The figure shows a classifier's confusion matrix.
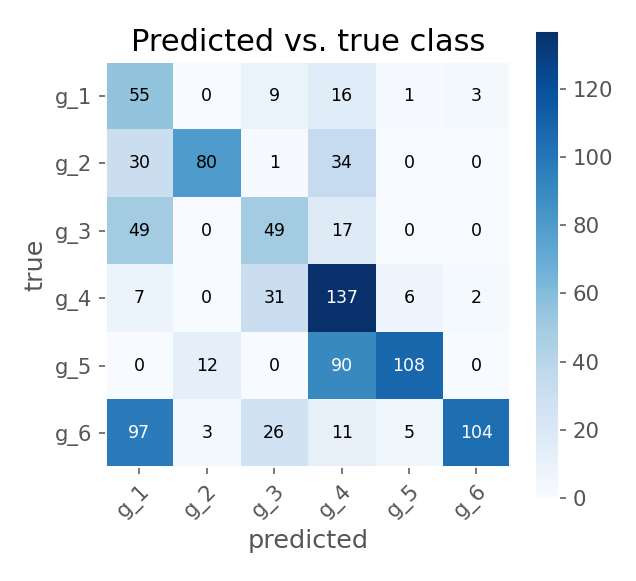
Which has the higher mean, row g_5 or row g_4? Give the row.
g_5
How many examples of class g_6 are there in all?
246
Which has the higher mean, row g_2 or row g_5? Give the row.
g_5
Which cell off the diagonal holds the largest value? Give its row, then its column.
g_6, g_1
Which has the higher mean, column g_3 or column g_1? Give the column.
g_1
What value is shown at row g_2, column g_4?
34
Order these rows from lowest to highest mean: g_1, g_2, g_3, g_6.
g_1, g_3, g_2, g_6
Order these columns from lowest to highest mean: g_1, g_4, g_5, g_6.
g_6, g_5, g_1, g_4
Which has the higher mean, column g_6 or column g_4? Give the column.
g_4
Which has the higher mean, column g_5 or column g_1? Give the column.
g_1
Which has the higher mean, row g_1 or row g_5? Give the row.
g_5
